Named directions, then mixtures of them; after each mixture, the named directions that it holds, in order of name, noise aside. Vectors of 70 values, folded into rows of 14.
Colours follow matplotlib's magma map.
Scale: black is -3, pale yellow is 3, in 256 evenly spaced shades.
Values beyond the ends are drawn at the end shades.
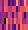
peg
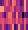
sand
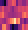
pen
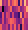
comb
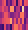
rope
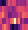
pen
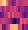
pen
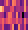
sand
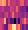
peg, pen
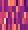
peg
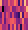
comb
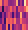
comb, peg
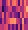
comb, pen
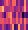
sand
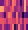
sand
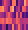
rope, sand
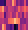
pen, sand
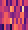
rope
